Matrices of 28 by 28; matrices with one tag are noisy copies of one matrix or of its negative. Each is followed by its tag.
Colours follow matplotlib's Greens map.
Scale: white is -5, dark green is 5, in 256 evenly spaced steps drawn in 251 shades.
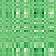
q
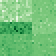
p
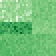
p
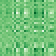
q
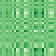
q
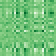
q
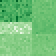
p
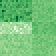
p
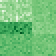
p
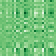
q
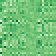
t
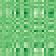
q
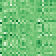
t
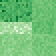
p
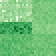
p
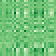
q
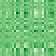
q
